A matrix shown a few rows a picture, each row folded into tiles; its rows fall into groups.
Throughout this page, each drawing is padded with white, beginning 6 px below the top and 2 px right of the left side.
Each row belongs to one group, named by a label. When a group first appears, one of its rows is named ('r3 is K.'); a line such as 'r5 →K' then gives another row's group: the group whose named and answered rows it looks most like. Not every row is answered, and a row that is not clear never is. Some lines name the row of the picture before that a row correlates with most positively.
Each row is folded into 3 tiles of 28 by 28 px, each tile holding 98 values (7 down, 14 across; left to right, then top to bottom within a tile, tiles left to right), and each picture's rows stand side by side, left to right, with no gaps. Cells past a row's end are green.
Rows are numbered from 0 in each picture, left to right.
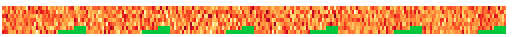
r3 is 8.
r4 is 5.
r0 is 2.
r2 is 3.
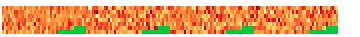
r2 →2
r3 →5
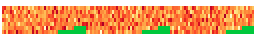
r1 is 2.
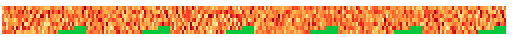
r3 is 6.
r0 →3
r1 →8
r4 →5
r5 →8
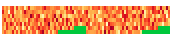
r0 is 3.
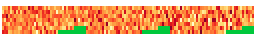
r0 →2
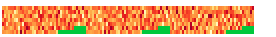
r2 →3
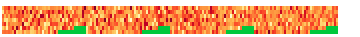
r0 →3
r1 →6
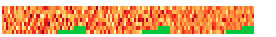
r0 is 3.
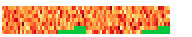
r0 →8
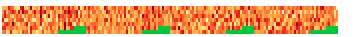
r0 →5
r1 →5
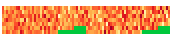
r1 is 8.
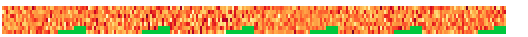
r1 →5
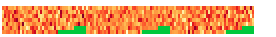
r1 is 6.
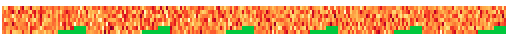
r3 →8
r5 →8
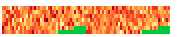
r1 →2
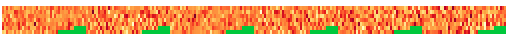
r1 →3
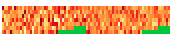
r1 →2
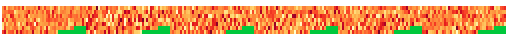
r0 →2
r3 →3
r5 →2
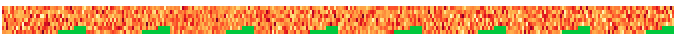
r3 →8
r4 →6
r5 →3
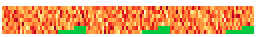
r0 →8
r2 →3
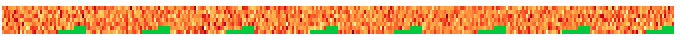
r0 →8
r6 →6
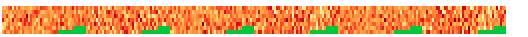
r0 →6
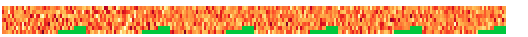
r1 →5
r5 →2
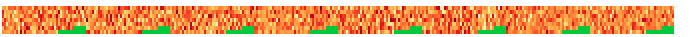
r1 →6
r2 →3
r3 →5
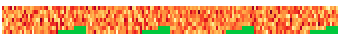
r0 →6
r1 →6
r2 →3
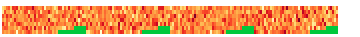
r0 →2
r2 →6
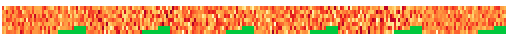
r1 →8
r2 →5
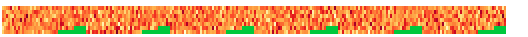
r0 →6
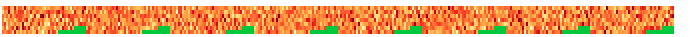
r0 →3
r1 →2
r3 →6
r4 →8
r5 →2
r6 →8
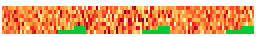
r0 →8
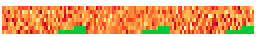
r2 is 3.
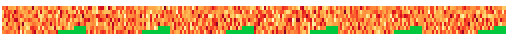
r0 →8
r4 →3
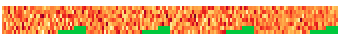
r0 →3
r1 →8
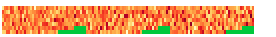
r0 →6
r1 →3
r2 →8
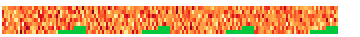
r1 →3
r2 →3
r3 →2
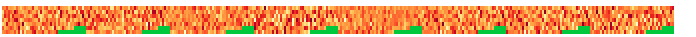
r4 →2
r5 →8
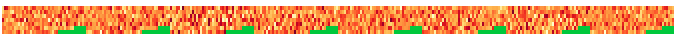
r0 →5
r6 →3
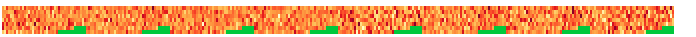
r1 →5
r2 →2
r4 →8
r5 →5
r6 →5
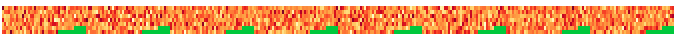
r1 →5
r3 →3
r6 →5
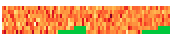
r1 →6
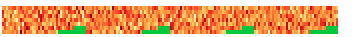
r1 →2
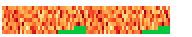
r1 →8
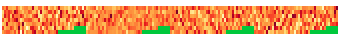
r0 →8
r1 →6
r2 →3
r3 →3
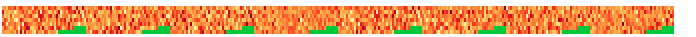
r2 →8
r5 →3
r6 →6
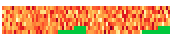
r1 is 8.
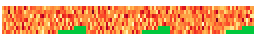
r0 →3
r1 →3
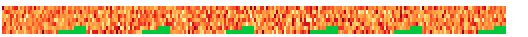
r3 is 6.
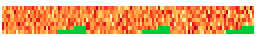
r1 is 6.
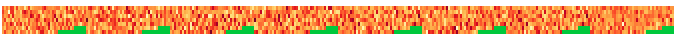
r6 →8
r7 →2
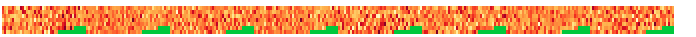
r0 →5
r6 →2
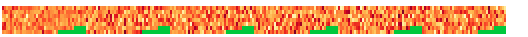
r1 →6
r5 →5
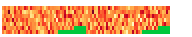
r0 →3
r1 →3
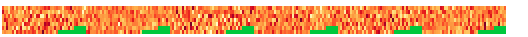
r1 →2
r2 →3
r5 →5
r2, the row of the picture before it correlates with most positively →1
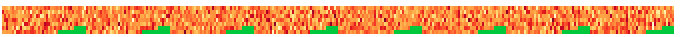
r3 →8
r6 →5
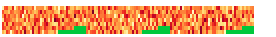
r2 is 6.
